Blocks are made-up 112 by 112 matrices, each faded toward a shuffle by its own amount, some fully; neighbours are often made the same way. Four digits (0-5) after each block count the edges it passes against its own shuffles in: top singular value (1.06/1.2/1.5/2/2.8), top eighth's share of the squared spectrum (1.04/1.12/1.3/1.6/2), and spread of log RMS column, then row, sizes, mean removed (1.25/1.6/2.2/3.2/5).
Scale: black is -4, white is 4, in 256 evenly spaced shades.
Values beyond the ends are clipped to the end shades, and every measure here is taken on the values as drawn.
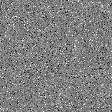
3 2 0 0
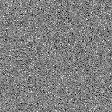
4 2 1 1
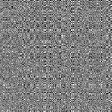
5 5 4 3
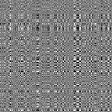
5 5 4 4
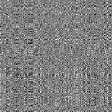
5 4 3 3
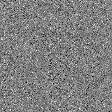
0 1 2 0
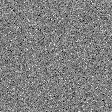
0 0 0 0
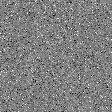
0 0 0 0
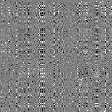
5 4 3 3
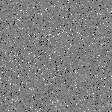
0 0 0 0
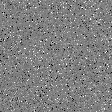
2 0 0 0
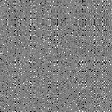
5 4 3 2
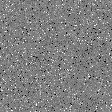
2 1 0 0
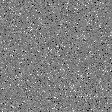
1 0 0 0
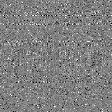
4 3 2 3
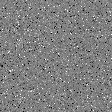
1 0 0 0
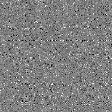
4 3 2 2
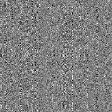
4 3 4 1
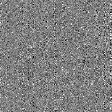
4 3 3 1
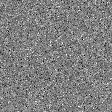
0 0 0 0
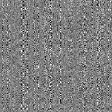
4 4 4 2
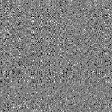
4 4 3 3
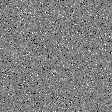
0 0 0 0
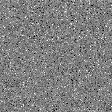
3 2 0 1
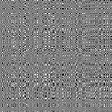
5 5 4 4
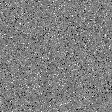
1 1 0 0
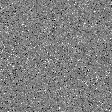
2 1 0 0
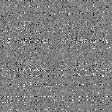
2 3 3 3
